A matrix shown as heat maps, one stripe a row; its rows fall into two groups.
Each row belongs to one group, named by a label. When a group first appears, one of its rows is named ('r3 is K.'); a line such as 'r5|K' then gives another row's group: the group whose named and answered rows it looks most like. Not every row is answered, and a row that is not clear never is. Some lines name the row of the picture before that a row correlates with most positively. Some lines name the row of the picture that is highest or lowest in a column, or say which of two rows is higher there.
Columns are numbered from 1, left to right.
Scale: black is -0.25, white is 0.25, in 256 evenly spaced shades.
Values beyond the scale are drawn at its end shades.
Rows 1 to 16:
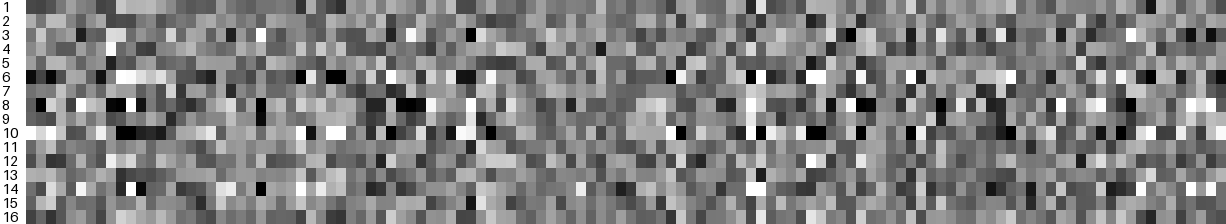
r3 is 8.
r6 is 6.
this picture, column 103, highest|10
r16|6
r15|8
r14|8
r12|6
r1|6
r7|8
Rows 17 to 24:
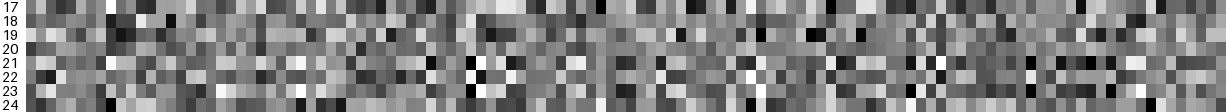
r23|8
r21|8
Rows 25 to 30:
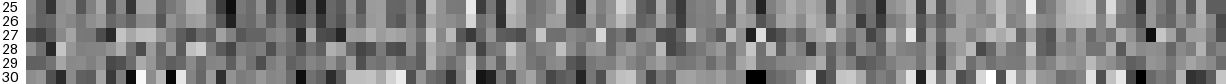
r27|6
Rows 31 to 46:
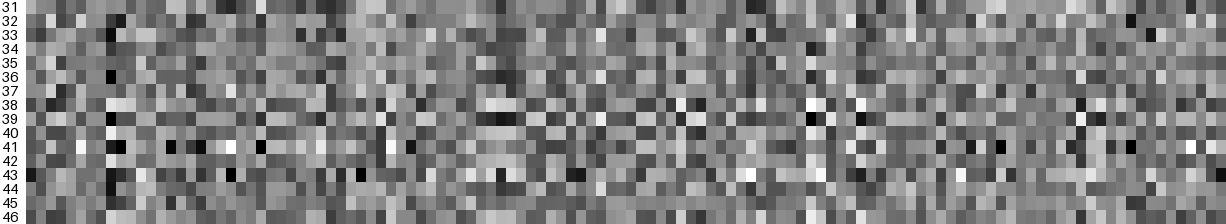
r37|8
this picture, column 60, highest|31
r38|6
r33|6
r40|6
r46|6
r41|8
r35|8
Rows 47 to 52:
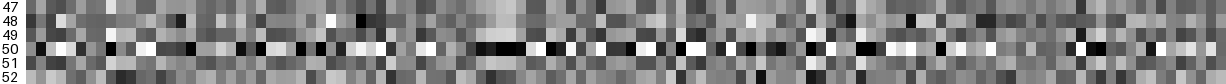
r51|6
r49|6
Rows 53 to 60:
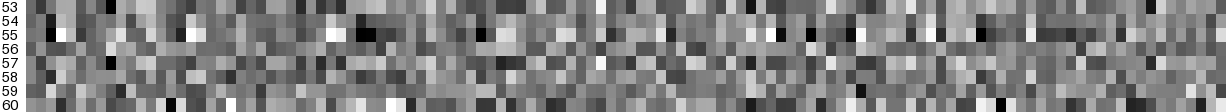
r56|6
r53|6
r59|8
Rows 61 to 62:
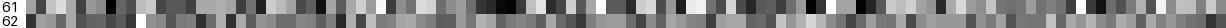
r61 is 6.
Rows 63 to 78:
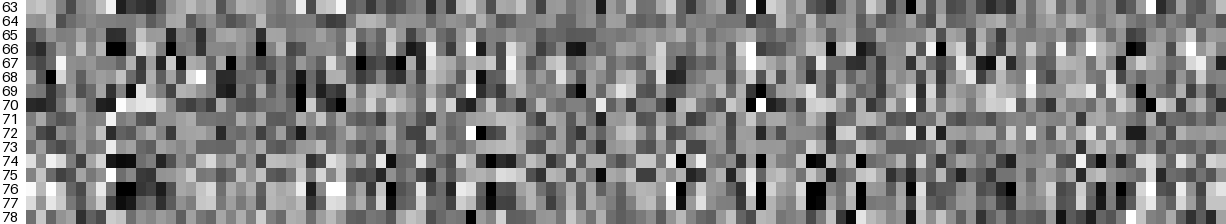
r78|8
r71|6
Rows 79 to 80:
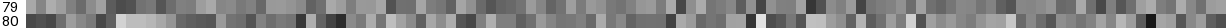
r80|6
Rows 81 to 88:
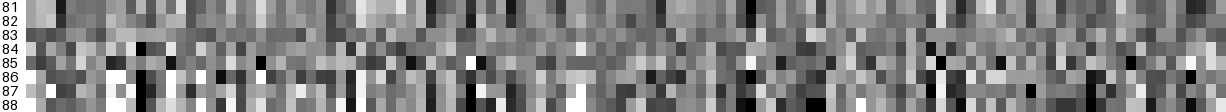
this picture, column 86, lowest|86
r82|8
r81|8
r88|8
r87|8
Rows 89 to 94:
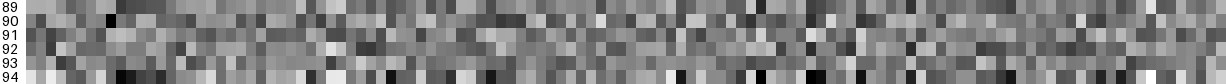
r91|6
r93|8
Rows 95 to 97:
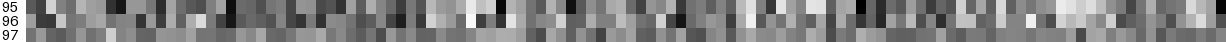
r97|6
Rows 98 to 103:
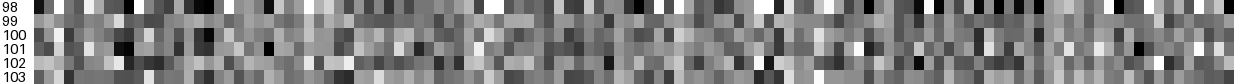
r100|8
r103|8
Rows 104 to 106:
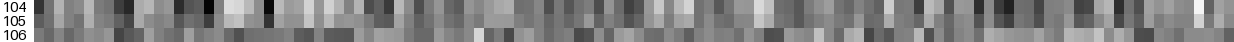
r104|8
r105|8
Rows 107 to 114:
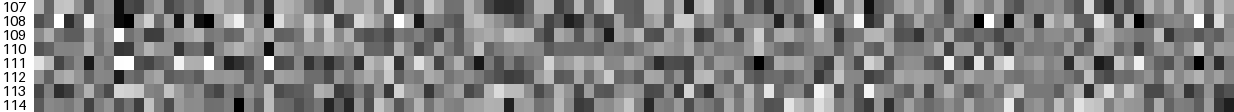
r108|8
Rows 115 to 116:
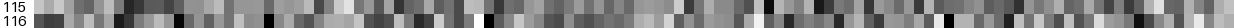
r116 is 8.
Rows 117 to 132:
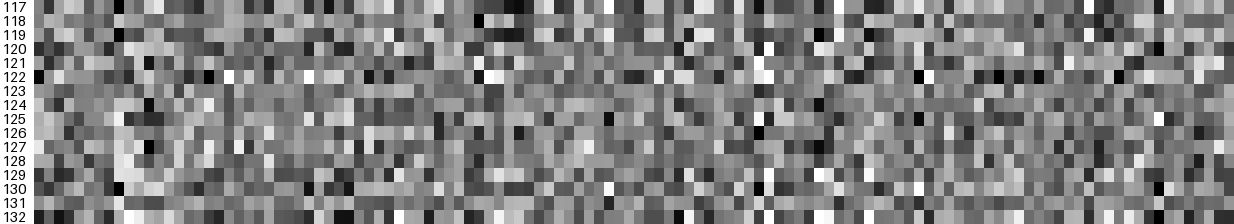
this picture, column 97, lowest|122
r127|8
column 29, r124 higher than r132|No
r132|6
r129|6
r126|8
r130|6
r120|6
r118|8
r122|8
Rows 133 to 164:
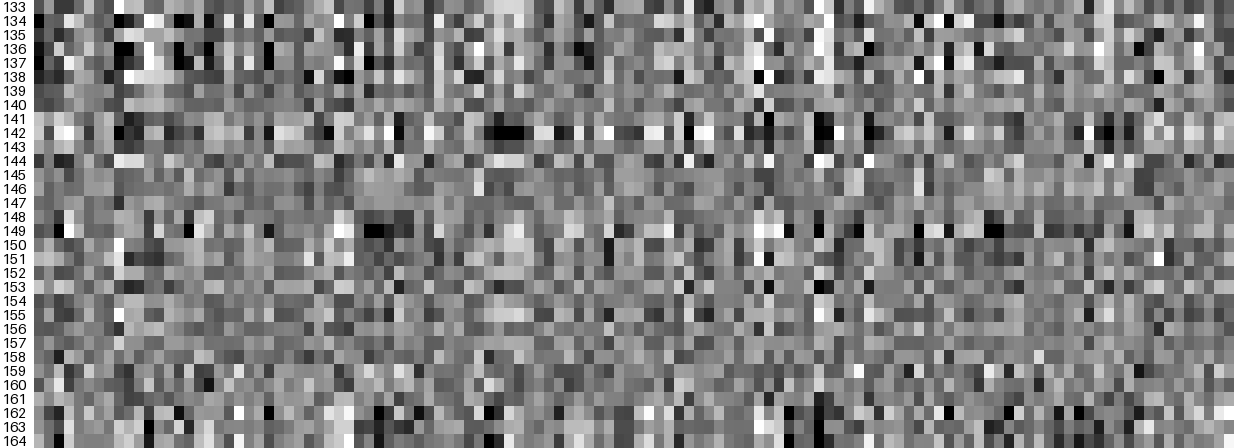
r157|6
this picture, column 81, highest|142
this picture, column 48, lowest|142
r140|6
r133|6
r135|6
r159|8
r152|6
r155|6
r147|6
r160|8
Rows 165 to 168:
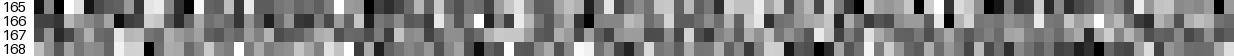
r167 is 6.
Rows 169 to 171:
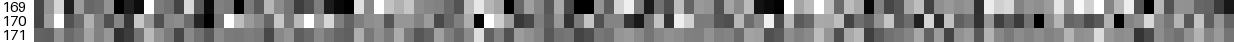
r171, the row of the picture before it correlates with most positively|166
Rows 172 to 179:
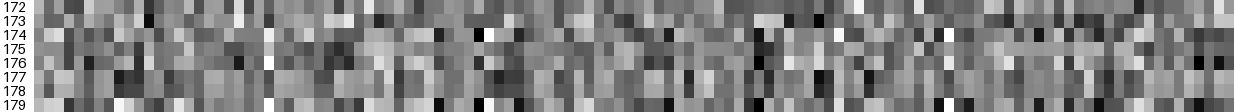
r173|8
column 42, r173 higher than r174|Yes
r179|8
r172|8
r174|8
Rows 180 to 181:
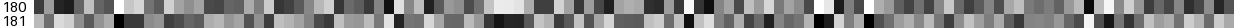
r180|6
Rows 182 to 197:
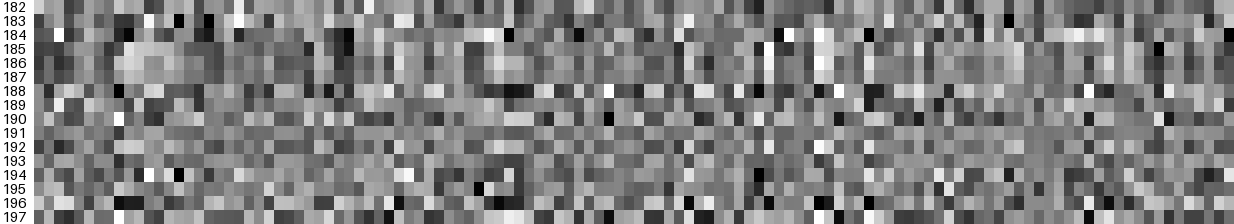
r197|6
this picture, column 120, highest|194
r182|8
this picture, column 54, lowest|183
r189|8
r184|8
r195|8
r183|8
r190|6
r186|6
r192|6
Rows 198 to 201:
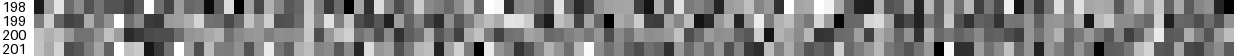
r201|8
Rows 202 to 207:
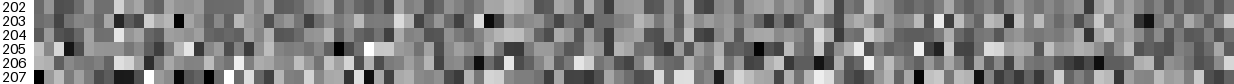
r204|6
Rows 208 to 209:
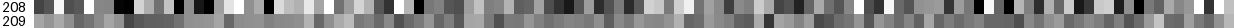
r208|8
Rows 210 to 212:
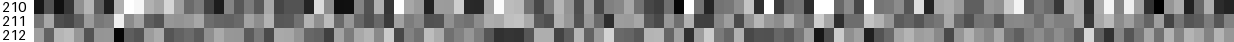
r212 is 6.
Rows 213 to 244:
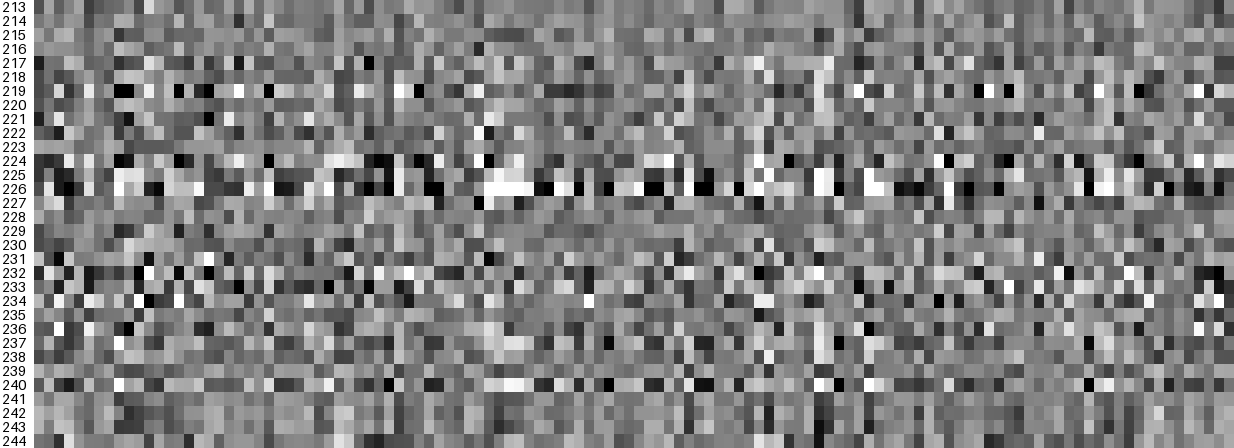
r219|8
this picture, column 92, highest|226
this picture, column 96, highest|219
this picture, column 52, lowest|226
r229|8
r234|8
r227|8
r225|6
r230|6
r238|6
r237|6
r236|8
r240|6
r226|6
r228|8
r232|8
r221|8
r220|6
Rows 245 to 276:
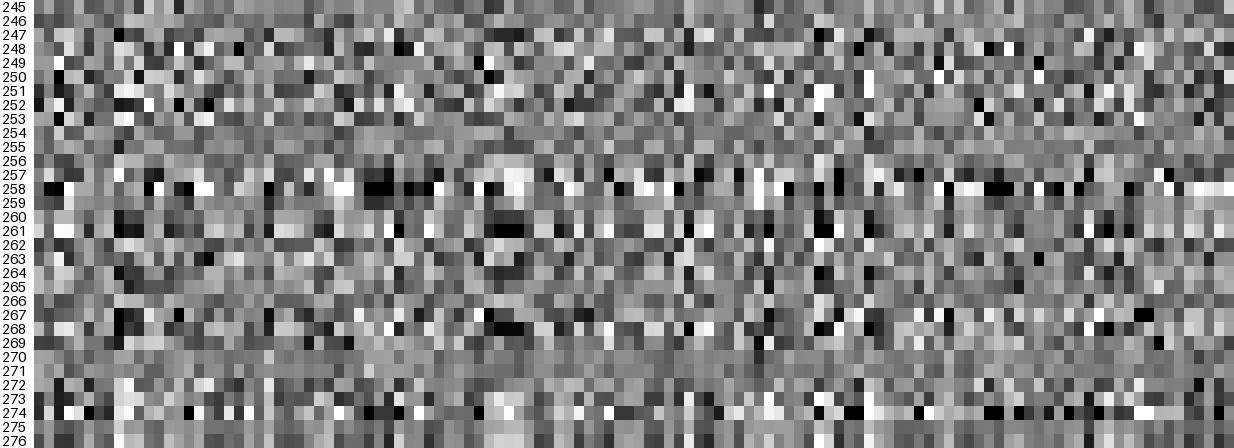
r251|6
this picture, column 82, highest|267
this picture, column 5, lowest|257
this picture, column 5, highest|274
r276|6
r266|6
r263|8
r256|6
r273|6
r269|6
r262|6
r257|6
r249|8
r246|6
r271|8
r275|6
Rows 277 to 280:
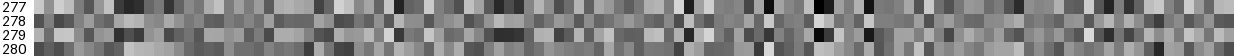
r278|6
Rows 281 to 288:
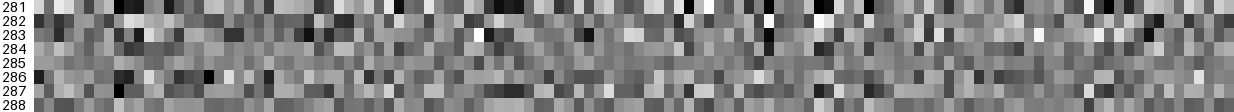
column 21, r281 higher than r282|Yes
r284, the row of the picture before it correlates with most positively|277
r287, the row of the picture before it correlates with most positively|279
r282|6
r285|8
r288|6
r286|8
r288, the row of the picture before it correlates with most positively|278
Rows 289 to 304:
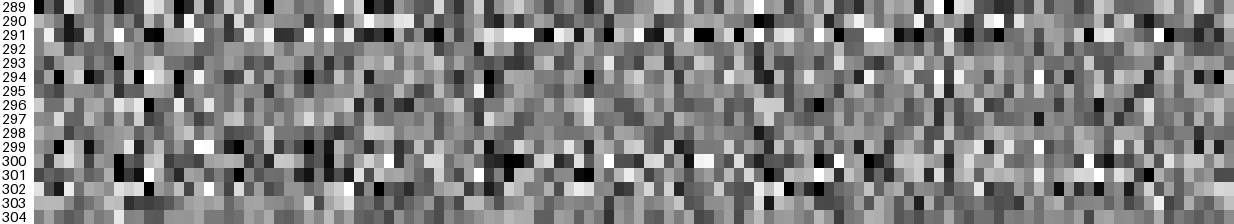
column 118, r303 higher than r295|No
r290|8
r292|8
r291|6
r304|6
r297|8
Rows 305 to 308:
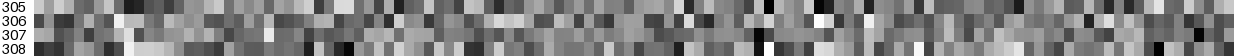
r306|6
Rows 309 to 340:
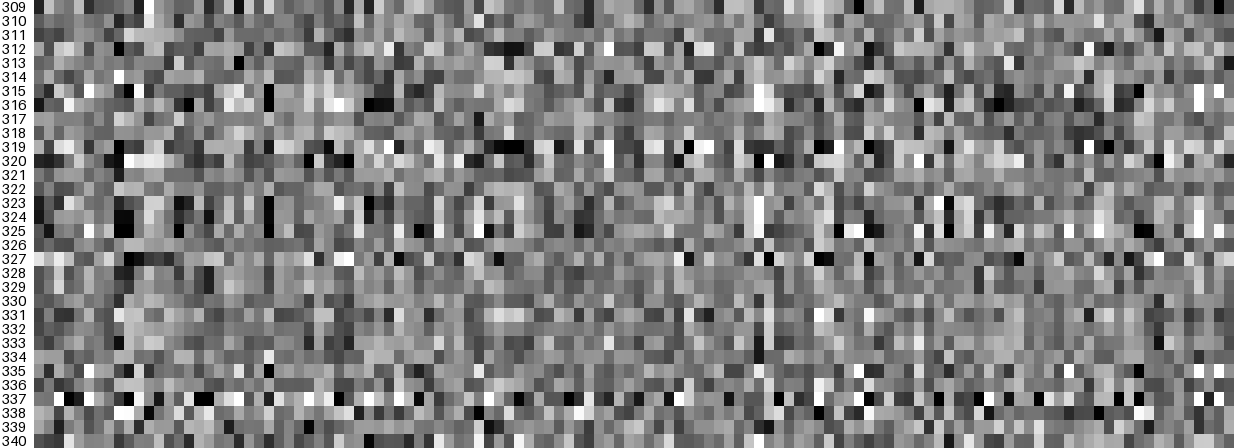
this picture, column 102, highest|337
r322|6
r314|6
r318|8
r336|6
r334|8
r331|6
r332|6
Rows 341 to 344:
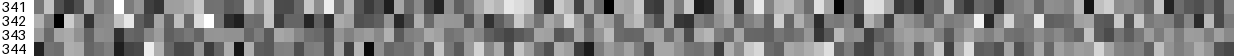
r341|6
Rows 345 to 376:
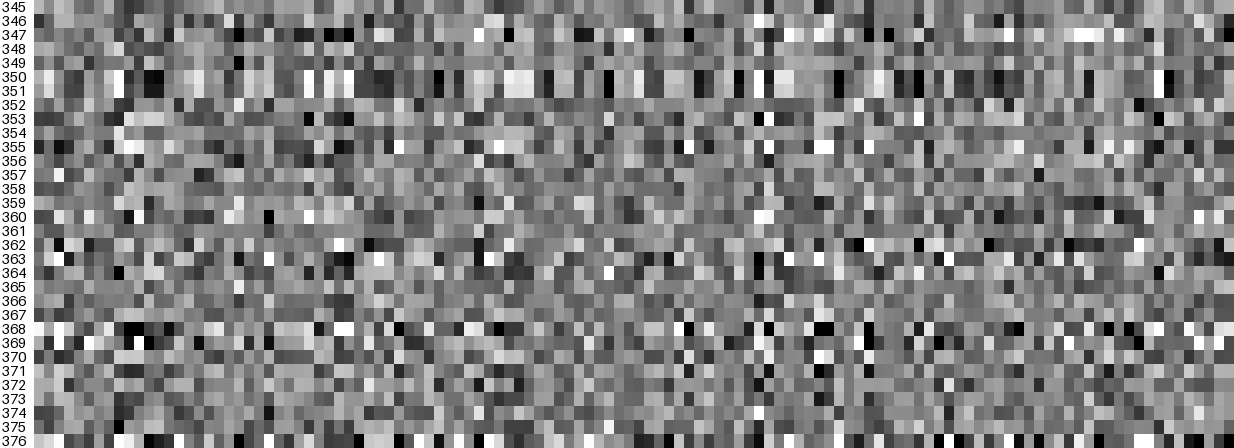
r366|8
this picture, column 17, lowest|369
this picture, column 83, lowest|362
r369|8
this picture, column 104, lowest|362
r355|6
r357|8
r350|6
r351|6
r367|6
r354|6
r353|6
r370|6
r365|8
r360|8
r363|8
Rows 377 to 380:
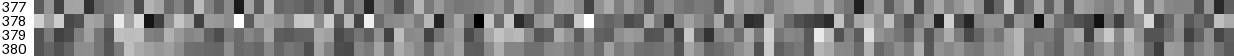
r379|6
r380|6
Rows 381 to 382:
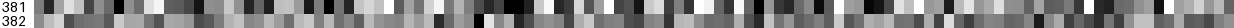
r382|8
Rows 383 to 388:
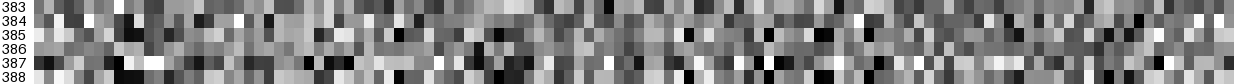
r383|6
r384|8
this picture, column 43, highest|387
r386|8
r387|6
